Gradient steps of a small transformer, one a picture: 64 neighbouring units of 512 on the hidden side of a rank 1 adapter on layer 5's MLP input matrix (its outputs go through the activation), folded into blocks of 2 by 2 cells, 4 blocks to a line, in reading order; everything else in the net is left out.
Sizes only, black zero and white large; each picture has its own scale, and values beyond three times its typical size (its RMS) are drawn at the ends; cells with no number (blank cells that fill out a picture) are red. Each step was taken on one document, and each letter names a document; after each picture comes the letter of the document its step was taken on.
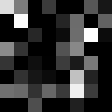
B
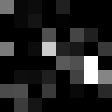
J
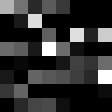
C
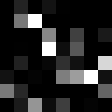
C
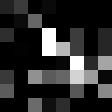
C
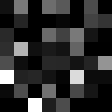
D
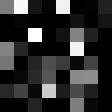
B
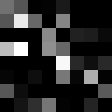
C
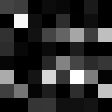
D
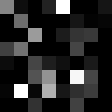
B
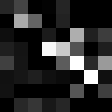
C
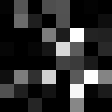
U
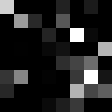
U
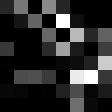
U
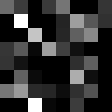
B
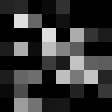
C
